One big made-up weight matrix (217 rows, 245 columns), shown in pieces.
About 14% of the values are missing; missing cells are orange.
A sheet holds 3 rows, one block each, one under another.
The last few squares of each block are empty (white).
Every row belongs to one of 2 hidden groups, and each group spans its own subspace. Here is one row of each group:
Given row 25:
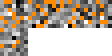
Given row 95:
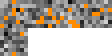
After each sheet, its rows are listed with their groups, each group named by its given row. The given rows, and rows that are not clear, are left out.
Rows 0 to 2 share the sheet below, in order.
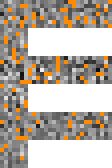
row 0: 25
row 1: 25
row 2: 25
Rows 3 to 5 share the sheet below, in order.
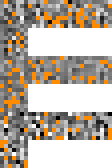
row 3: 25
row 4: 25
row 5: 25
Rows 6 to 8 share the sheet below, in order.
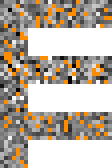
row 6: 95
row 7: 95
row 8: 95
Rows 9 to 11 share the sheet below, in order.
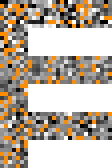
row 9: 95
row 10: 95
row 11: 25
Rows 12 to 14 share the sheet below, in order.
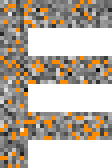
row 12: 25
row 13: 95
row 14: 25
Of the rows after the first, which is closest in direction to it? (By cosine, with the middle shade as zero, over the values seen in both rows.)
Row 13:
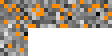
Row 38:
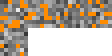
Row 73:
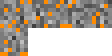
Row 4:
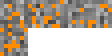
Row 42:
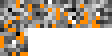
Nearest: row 38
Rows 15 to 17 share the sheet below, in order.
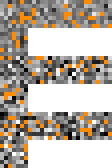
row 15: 25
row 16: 95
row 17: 95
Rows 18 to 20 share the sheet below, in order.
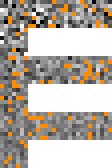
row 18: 25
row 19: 25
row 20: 25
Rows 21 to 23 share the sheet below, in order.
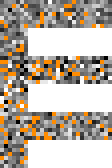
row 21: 95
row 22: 95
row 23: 95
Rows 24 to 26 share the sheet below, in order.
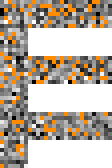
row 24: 25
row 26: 25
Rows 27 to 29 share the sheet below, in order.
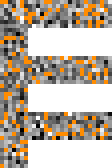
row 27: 25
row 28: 25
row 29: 25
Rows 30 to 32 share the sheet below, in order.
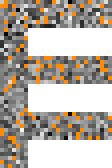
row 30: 95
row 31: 95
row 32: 25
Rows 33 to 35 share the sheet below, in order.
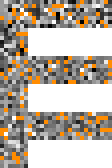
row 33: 95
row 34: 25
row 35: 25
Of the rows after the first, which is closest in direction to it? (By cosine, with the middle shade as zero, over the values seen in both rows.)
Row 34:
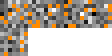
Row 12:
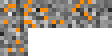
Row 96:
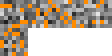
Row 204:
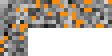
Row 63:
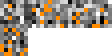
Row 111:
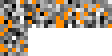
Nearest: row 111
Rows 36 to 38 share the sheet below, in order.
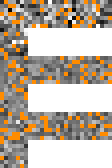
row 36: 95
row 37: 95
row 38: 95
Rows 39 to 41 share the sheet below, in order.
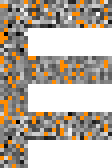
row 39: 95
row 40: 25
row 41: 95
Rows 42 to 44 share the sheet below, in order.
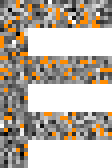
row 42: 95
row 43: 25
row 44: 25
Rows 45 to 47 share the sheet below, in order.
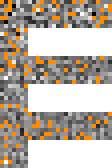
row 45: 25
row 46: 25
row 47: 25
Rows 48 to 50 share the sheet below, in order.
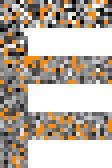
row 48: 95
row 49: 95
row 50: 25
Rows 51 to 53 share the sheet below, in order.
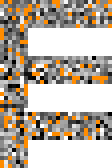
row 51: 25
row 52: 25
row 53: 25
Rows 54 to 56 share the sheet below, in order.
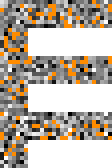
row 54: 95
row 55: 25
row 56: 95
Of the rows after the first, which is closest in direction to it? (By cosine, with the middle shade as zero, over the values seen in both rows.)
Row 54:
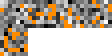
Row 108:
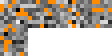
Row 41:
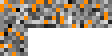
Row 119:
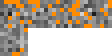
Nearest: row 41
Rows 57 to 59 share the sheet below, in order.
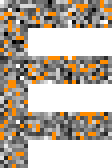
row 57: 95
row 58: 95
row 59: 95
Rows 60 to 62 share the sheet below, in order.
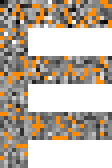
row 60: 95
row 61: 25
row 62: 25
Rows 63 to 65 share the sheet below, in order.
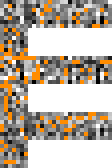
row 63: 25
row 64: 25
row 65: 25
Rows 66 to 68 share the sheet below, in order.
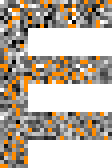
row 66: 95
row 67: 25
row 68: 95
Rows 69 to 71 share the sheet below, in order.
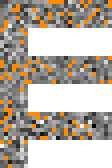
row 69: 95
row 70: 25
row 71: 25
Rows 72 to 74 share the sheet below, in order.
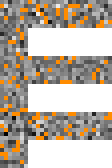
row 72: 25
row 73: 25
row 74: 25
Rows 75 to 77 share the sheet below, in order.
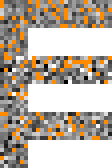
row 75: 25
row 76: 25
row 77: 95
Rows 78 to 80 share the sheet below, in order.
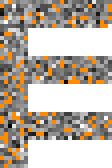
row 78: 25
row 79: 25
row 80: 25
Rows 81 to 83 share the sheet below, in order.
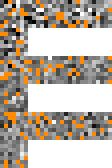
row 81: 25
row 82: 95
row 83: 25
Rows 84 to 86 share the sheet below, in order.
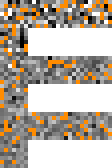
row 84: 25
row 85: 95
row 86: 25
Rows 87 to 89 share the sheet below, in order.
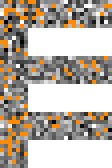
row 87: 25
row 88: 95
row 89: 25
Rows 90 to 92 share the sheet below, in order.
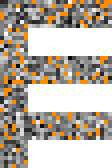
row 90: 95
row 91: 95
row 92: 25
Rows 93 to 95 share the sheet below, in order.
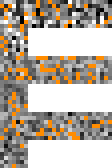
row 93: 25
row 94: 25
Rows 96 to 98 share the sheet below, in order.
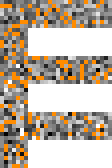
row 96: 25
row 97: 95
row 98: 25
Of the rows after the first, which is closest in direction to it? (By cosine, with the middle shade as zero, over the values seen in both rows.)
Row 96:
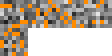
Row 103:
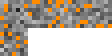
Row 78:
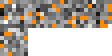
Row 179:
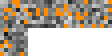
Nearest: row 179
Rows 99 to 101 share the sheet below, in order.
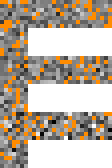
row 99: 25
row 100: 95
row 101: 25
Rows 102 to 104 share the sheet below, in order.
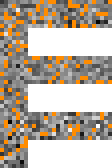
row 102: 95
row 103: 95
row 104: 95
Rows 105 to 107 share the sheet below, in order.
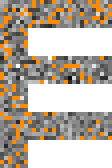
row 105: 95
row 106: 95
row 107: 95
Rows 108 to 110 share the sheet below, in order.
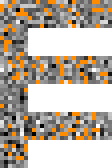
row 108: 95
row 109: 25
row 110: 25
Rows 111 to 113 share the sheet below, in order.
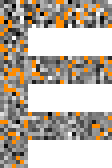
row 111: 25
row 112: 25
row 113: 95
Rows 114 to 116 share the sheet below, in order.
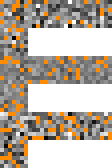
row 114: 25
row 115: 95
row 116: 95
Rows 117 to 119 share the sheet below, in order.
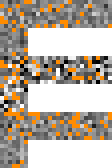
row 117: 25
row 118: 95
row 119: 25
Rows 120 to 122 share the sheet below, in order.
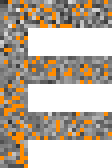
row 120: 95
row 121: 95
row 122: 95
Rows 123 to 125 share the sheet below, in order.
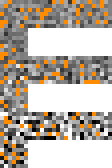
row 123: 95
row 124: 95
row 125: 95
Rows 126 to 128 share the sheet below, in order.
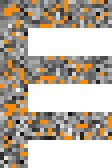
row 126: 95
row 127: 95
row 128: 95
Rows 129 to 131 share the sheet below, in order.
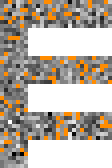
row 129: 25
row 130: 95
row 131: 95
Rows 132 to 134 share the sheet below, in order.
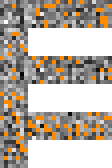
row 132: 25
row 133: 25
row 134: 25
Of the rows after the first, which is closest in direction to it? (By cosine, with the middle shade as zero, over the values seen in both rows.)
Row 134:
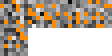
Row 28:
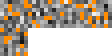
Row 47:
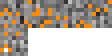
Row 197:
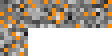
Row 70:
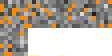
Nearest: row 28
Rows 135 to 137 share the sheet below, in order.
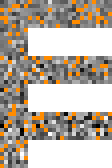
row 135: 95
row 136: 25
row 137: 25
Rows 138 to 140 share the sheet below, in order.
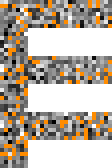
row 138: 95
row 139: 25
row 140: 25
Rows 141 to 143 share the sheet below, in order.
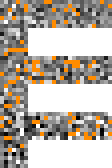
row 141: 25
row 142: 95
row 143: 25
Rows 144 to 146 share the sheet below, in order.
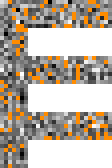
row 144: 95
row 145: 25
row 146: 25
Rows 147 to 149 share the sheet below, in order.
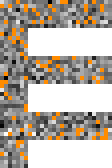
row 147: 95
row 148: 25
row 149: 25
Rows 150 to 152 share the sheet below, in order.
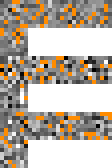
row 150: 95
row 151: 25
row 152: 95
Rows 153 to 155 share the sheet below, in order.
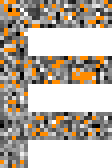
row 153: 95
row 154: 25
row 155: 25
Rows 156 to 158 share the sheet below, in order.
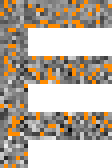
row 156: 25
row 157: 95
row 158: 95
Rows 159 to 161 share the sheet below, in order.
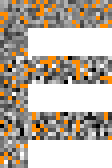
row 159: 95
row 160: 25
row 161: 25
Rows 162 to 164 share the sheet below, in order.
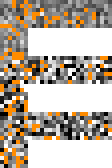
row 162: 25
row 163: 95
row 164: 95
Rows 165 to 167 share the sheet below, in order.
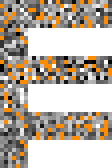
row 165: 95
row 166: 25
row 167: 25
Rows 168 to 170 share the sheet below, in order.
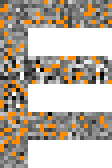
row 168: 95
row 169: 25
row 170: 95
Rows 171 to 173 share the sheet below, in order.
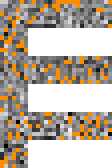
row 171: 95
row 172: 25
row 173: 95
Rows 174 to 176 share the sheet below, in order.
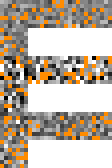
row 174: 95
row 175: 25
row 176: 95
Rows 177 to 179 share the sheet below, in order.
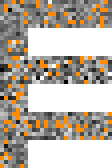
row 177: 95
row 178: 25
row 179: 95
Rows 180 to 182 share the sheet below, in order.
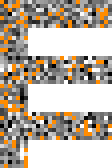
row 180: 25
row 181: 25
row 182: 25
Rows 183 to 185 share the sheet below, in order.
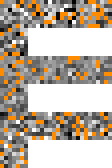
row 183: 95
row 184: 95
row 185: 95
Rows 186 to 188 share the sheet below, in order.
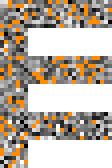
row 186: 95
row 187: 95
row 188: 95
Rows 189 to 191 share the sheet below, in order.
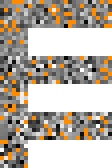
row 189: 25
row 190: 25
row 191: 95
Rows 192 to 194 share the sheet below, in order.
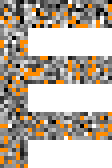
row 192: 25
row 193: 95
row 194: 25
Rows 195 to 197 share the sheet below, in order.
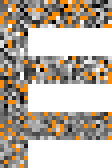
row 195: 95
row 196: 25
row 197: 95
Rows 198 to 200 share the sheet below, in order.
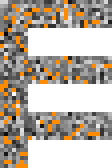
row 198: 95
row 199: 25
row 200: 25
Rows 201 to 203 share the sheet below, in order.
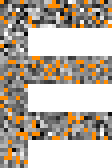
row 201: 95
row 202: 95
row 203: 25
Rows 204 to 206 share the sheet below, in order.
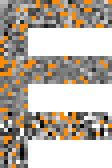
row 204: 95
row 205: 25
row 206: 25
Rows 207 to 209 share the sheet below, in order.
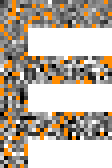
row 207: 95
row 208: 25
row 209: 95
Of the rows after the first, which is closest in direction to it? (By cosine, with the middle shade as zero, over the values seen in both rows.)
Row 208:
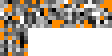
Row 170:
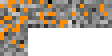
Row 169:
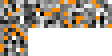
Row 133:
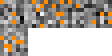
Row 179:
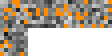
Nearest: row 169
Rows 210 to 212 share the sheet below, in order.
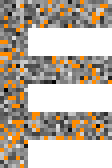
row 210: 25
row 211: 95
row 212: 95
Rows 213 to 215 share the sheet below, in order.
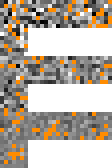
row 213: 25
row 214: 95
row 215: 25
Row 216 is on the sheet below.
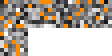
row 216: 95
